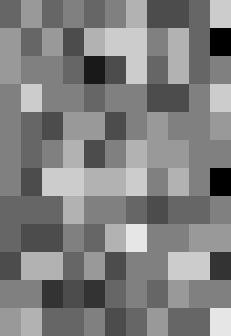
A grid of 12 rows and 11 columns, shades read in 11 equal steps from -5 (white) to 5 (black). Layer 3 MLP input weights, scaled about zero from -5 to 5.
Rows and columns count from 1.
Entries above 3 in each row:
0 1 1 0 0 0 1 0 0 0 0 0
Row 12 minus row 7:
-1 -4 4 4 2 4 4 -1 3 1 -9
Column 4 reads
0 2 1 0 -1 -2 -3 -2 0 1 2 1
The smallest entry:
-4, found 2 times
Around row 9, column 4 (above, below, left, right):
-2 1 2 1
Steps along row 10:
down same up down up down same down same up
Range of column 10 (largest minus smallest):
4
